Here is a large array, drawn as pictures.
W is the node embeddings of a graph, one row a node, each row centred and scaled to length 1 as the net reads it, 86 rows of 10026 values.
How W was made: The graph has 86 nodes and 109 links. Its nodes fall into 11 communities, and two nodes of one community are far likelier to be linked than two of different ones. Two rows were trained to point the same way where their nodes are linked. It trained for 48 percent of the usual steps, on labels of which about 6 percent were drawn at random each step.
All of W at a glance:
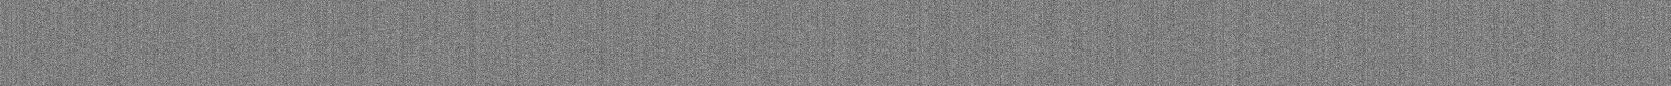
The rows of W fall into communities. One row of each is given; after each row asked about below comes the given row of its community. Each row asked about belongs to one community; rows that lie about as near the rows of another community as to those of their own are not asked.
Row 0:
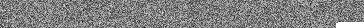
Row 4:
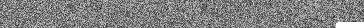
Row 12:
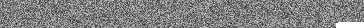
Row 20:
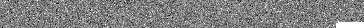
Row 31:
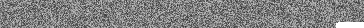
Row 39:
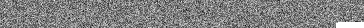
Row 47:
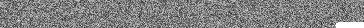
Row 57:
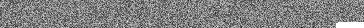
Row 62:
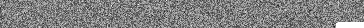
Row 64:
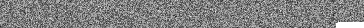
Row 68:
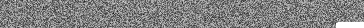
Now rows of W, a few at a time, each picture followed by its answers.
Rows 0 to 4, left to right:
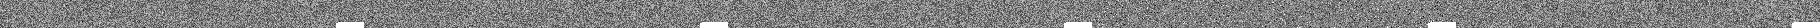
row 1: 68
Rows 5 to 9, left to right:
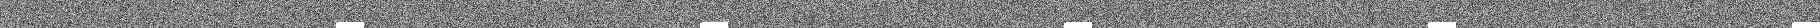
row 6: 68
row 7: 31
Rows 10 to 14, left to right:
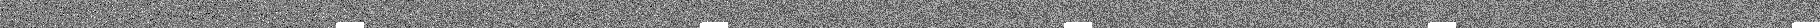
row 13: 31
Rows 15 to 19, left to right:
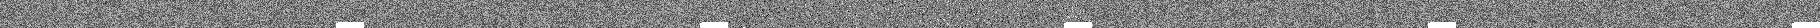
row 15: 4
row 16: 64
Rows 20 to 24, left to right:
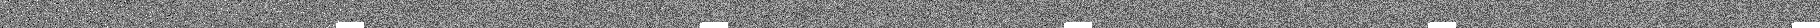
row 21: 68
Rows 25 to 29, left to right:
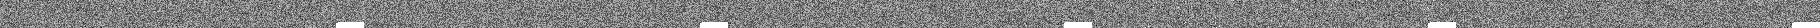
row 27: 4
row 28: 31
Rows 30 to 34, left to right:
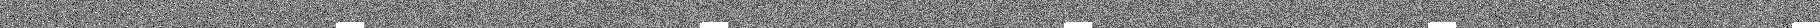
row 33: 39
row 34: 64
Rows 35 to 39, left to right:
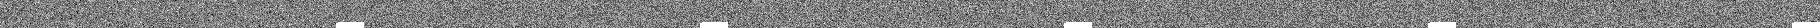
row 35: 47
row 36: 57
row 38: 57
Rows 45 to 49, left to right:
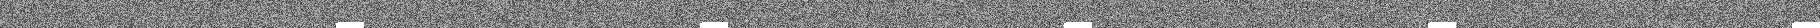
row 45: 64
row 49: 39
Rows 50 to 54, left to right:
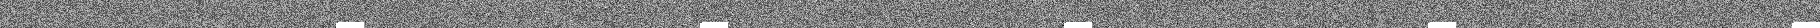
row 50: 39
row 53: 4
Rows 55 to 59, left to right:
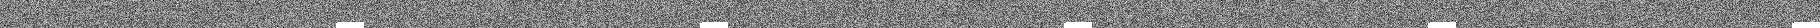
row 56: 62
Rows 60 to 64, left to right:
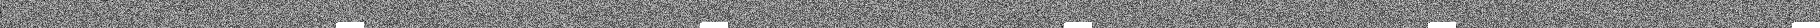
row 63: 20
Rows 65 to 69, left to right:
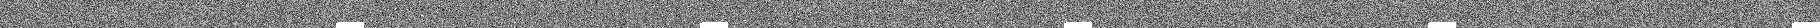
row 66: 20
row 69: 4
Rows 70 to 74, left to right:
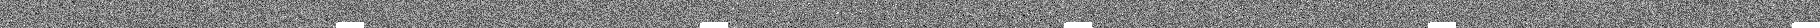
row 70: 64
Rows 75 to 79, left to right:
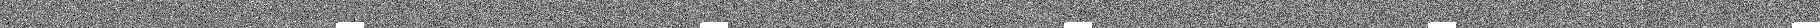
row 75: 12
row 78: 20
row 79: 0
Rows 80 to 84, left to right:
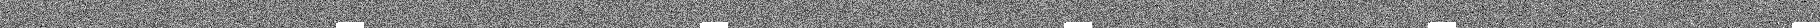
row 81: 57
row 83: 31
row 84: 68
